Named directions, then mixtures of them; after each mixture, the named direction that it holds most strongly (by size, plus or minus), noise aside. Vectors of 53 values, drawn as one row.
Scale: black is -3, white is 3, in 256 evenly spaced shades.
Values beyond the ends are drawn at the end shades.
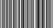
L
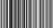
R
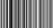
R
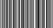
L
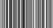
L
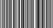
L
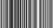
R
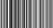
R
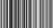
R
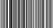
R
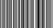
L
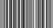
L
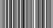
L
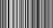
R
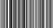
R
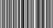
L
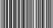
L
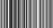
R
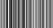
R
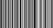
L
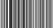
R
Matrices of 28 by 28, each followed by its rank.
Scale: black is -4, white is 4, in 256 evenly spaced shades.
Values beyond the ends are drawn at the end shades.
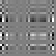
one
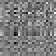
three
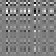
one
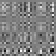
two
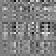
three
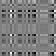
one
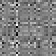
three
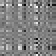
two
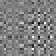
two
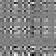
two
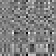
three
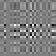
one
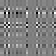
one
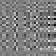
two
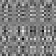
two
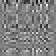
three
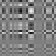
one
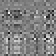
three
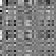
two
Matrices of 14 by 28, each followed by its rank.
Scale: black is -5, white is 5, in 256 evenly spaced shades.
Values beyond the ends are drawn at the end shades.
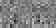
three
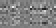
three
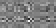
two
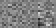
three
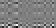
one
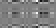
one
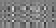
two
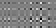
one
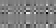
one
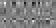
two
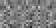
three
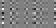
one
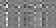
two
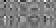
two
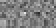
three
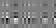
one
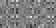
three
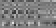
two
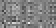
three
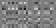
two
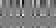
one
